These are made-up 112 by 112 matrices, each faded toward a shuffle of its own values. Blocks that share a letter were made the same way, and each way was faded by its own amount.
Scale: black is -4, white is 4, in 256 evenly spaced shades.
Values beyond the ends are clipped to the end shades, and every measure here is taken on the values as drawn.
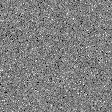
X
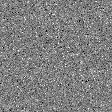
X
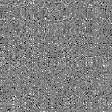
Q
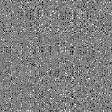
Q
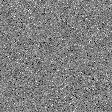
X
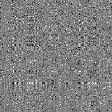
Q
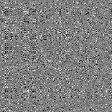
Q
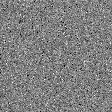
X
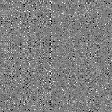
Q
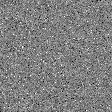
X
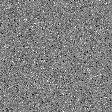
X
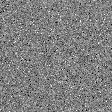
X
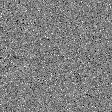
X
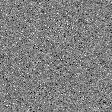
X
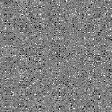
Q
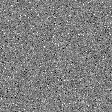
X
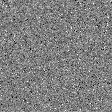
X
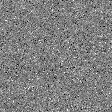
X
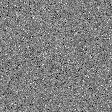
X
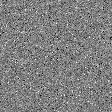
X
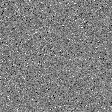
X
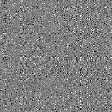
Q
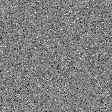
X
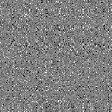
Q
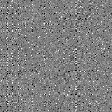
Q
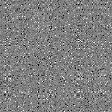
Q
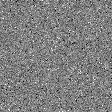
X
